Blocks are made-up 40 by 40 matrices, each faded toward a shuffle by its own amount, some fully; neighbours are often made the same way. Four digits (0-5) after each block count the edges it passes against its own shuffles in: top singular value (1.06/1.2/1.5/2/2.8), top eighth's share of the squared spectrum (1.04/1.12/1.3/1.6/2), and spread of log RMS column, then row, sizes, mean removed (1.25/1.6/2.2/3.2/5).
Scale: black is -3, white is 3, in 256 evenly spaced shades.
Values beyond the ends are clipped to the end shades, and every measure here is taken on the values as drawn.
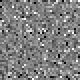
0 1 0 1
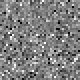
1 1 0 1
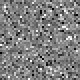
0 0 0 0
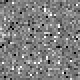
1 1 0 0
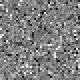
0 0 0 0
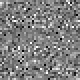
1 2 0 2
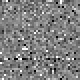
1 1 0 1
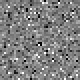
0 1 0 0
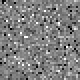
0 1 0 0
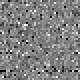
2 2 0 1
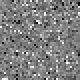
0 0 0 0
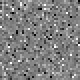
0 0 0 0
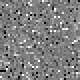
0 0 0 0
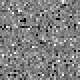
1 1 0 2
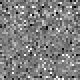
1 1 0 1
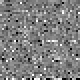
2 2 0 2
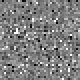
1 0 0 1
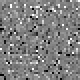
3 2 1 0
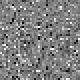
3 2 1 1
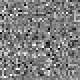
3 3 1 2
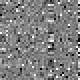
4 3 2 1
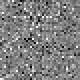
3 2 1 1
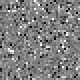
1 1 0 0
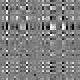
5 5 4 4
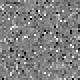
2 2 0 0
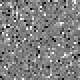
1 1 0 0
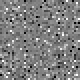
3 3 1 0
